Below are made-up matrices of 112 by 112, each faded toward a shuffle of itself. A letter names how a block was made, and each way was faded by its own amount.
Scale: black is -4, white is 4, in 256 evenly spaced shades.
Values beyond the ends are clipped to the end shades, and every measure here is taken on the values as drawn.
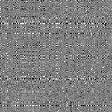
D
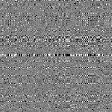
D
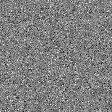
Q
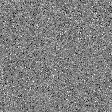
Q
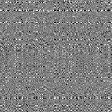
D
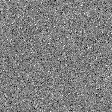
Q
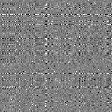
D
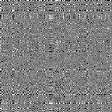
D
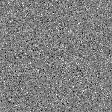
Q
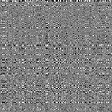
D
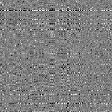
D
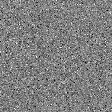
Q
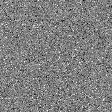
Q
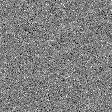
Q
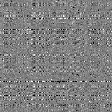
D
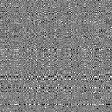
D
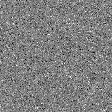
Q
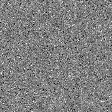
Q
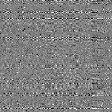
D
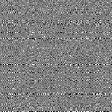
D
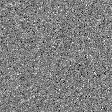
Q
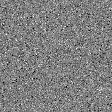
Q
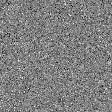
Q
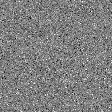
Q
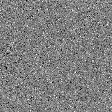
Q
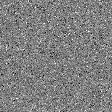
Q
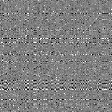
D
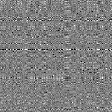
D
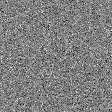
Q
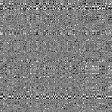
D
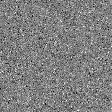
Q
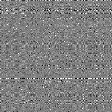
D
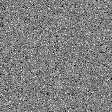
Q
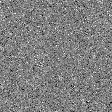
Q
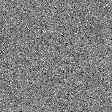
Q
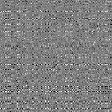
D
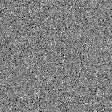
Q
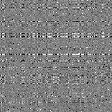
D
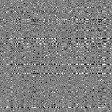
D
